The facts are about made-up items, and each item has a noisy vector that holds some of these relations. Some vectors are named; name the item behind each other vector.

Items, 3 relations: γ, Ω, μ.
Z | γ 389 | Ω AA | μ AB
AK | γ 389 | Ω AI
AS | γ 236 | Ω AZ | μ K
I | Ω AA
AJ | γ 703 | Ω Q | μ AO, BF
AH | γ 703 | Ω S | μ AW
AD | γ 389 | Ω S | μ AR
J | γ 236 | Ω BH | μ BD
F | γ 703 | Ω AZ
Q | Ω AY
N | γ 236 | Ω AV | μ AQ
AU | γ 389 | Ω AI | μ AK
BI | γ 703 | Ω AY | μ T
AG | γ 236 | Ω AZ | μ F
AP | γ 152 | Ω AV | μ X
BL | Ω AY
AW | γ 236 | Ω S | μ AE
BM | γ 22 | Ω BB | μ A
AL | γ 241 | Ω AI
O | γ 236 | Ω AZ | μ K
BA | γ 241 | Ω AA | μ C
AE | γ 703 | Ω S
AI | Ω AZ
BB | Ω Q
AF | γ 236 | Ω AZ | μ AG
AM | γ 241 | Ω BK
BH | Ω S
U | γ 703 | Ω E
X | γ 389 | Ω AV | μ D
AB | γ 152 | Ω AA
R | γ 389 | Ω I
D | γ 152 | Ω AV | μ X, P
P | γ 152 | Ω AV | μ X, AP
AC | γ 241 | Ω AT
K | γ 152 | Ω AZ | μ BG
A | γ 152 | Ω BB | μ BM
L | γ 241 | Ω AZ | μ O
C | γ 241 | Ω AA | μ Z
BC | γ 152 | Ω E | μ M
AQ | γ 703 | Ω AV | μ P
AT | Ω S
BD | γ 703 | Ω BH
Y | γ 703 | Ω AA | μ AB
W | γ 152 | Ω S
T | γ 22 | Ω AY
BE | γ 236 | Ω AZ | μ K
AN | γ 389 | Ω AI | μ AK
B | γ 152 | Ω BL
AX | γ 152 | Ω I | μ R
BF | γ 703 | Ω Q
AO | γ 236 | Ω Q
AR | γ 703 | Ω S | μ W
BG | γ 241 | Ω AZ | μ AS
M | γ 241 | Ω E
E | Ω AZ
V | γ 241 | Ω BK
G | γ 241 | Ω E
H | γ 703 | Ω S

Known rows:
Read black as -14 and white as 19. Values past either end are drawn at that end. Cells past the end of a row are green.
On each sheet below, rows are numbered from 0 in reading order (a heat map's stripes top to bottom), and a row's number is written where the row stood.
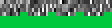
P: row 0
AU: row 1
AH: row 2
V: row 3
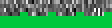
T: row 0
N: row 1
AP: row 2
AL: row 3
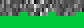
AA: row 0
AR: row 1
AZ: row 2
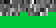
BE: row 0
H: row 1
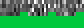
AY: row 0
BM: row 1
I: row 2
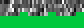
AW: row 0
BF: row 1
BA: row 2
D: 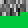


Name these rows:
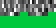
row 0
Z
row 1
AX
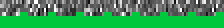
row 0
AQ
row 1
A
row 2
BL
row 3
AO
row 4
R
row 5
BK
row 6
BH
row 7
BB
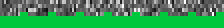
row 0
AI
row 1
B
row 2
Q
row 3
Y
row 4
AC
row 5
BI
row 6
X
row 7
K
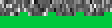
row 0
AD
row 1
F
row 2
S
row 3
W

